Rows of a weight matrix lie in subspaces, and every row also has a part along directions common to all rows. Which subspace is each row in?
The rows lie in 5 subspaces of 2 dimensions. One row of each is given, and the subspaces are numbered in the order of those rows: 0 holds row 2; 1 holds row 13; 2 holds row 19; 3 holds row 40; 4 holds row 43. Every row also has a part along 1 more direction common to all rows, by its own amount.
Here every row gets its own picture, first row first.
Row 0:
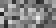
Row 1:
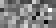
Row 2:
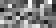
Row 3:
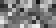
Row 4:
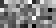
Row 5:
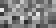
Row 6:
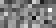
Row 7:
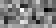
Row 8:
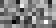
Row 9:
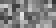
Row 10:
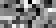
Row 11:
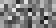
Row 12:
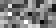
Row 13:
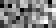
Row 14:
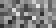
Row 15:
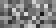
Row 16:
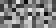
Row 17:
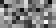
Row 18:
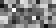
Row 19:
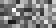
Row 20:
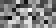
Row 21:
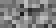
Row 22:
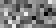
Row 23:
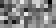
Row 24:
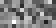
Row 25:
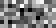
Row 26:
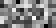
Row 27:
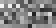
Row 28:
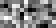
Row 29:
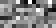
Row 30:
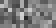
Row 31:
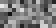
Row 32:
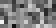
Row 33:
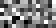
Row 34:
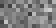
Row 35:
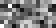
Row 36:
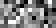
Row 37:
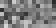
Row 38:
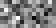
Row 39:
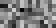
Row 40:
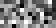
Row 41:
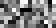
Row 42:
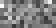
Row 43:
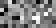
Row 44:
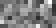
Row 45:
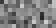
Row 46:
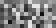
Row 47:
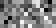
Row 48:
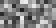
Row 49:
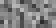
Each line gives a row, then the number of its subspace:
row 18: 0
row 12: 0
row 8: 3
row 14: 2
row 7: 1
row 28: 3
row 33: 4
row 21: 3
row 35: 0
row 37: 4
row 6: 2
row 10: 2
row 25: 4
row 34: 1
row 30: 3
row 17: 2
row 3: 0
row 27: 1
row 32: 3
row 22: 4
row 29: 2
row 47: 1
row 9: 3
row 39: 0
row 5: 4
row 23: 1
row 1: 2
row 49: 3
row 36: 4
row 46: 2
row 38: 4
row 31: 0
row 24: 3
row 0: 4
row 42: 1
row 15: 2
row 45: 3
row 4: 2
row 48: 3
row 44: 0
